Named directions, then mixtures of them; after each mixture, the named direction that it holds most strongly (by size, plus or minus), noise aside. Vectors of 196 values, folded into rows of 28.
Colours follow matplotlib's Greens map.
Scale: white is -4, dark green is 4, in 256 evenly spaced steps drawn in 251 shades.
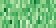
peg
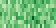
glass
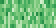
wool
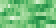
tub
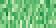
wool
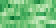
tub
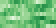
tub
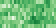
tub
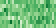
peg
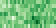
glass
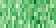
glass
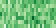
glass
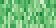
wool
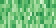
wool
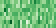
peg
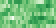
tub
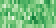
wool
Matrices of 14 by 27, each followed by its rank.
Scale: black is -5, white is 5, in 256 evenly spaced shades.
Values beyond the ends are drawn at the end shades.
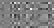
two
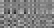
two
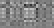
two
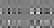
one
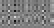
two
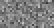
full rank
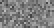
full rank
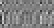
two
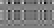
one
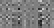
two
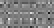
two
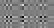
one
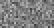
full rank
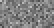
full rank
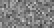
full rank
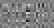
two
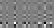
one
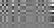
one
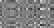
two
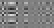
one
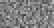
full rank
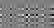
one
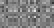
two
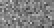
full rank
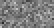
full rank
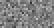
full rank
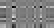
one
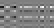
one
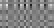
one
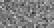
full rank
